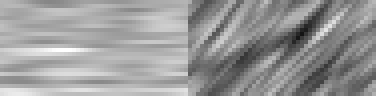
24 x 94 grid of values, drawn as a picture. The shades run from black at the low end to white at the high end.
The table splits into one row of 2 panels. Panel 1,1: high, streaked across. Panel 1,2: middling, slanting up to the right, strong in contrast.
